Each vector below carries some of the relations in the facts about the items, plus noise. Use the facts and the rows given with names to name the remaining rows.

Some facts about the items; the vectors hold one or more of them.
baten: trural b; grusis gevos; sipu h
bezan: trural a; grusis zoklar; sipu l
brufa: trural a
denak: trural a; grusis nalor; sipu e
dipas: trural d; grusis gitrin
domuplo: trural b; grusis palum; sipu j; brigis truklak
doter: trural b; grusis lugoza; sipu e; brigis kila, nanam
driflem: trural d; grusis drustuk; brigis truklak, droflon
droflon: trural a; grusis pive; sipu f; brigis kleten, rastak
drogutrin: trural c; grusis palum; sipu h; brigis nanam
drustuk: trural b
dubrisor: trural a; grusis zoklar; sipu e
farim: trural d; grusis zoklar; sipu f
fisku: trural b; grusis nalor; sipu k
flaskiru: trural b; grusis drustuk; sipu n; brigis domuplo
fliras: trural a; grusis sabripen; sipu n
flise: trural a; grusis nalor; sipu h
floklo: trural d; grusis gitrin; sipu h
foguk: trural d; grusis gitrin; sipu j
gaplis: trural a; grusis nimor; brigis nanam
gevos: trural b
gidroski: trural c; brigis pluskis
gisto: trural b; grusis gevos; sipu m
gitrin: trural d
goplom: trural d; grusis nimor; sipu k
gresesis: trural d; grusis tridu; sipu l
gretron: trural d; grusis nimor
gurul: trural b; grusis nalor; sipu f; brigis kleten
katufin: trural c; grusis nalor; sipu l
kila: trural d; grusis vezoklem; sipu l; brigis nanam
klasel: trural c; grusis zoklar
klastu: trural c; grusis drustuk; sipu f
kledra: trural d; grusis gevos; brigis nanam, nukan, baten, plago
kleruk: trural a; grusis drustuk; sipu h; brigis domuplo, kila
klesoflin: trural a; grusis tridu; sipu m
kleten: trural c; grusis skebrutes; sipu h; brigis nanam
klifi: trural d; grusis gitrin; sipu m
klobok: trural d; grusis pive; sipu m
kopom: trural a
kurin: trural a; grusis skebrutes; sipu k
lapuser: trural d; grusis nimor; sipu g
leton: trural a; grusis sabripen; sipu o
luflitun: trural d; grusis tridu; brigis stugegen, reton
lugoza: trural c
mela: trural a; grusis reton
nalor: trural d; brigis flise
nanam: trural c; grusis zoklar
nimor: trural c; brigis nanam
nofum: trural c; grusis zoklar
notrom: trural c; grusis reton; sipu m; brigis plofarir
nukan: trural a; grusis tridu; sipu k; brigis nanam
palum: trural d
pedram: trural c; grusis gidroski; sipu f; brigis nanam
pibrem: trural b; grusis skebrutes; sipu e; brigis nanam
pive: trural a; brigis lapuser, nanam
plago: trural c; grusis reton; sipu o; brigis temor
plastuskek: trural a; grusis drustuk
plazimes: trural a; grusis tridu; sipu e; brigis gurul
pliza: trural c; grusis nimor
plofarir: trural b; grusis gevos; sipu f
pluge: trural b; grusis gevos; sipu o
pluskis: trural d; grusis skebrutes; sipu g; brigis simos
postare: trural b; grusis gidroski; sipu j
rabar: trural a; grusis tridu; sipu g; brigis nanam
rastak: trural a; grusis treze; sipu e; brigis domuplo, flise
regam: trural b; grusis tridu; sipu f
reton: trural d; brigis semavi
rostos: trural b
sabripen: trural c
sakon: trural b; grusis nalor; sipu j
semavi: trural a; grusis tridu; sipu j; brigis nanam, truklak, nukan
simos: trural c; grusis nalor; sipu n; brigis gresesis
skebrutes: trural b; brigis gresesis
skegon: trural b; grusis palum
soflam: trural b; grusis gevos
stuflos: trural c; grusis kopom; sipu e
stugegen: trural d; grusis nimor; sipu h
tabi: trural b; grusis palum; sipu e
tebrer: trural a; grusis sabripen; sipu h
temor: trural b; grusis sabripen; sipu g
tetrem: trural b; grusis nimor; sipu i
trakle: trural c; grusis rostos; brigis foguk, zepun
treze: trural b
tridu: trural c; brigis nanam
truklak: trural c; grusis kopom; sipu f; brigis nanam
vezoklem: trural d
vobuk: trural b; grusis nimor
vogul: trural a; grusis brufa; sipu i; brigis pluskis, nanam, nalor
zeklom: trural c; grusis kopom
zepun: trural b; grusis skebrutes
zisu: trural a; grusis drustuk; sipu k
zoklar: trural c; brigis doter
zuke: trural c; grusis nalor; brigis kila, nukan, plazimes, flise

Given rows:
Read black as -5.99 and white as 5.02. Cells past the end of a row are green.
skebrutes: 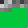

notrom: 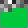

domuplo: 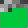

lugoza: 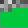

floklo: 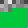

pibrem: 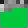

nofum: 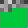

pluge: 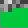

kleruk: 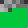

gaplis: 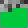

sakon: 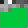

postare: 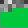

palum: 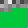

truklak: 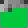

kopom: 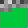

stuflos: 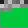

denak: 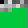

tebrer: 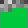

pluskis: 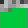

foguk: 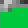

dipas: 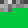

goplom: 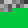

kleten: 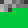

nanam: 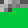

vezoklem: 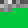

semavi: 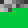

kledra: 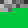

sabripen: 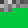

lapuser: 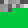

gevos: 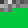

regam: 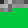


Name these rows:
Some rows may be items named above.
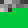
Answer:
domuplo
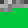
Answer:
farim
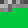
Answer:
fliras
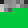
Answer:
rastak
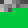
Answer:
nukan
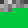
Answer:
tebrer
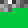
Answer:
gisto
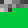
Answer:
domuplo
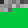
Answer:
rabar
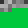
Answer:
klastu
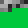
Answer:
tetrem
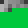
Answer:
truklak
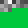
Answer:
klesoflin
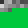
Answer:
gidroski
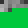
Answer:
droflon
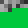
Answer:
gaplis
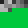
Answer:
zuke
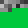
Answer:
nimor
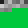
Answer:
dubrisor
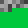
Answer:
vobuk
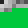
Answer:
gresesis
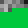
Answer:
trakle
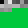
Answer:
katufin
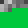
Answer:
baten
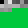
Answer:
katufin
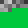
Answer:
luflitun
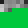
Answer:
rastak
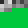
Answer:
nalor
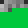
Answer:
pedram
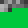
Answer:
flaskiru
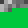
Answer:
baten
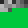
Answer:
zuke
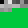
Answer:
katufin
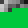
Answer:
vogul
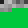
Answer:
bezan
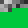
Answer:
plago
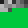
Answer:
zuke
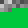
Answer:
reton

